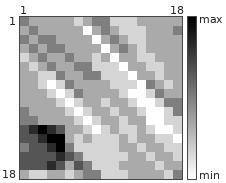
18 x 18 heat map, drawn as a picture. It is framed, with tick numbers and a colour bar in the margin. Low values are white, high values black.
Average level on the scale: 30%. Odd patch: higher, in the bottom left. Mirror symmetry: none. Grain: diagonal, down to the right. Ninth with the highest average: bottom left. Calmest part: top right.
